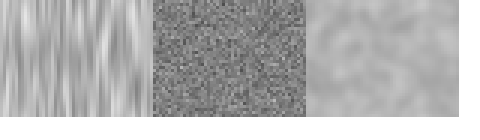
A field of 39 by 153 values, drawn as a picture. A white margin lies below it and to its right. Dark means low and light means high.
It is made of 1 by 3 panels. Panel 1,1: high, streaked downward. Panel 1,2: middling, fine-grained. Panel 1,3: high, blotchy, faint in contrast.
